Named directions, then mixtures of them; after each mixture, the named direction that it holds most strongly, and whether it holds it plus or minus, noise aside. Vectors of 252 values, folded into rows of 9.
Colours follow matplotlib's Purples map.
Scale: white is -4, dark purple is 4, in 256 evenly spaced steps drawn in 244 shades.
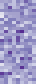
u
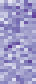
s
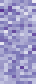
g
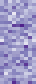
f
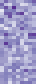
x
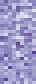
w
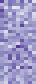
s, minus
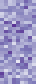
u, plus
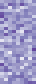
u, minus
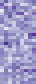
x, plus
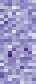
u, plus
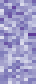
x, plus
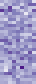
g, plus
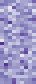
g, minus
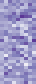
f, minus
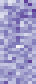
s, plus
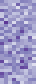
u, plus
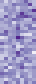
w, minus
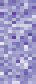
f, minus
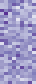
g, plus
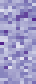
w, minus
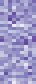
f, minus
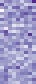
g, minus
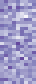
w, plus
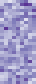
x, minus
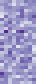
u, plus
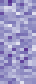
s, minus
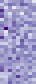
x, minus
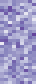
g, plus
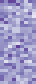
s, minus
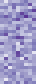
w, minus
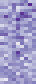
w, minus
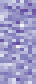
s, plus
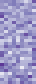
u, minus
